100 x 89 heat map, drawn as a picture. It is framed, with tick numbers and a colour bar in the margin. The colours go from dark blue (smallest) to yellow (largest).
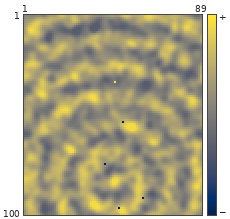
Grain: blotchy. Slope: none. Rings: centred on the bottom middle. Lone odd cells: 5, 1 higher and 4 lower than their neighbours.
